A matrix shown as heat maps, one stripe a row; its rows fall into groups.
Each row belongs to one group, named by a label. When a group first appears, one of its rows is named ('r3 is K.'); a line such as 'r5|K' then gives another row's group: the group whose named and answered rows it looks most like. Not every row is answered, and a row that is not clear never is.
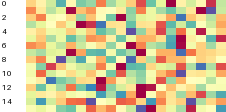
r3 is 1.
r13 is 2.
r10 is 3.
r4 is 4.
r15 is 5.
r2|3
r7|2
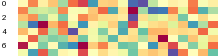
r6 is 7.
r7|5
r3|2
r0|1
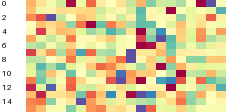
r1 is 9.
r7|4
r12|9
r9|5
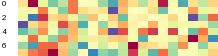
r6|2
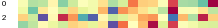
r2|2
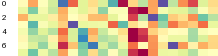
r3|4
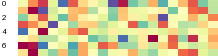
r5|4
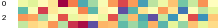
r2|3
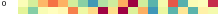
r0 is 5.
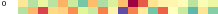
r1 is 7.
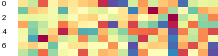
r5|5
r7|5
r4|2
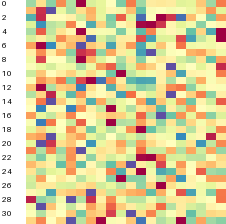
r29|5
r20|2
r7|1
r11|1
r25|3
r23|4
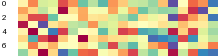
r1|3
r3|9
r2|5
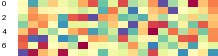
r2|1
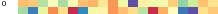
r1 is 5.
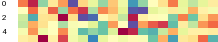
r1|1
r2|2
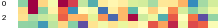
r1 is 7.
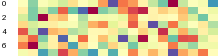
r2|2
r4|9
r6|7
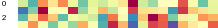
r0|2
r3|3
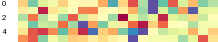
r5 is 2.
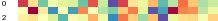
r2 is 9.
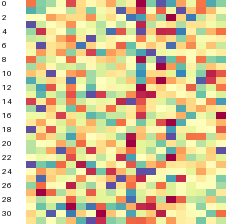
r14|4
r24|1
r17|3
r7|1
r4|3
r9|3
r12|2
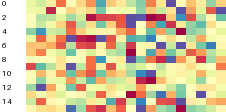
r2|5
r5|1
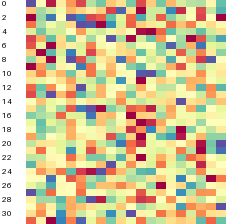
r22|2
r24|1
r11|2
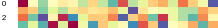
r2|9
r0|9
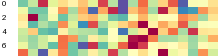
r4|4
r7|9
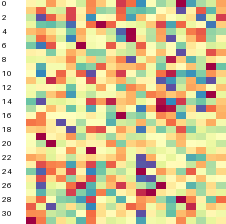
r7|2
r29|9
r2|2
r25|1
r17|4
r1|3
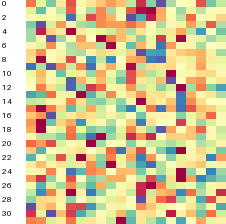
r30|9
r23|1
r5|5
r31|3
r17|7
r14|2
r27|2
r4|7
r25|7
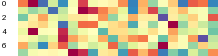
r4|7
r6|9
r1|5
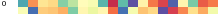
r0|3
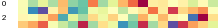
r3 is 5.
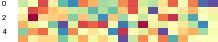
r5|5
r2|7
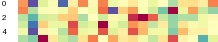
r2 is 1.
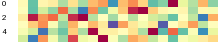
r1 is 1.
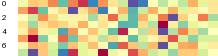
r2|5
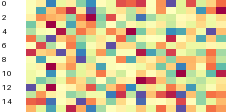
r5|9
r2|1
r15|2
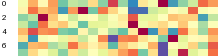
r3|2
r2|2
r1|1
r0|3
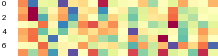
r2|7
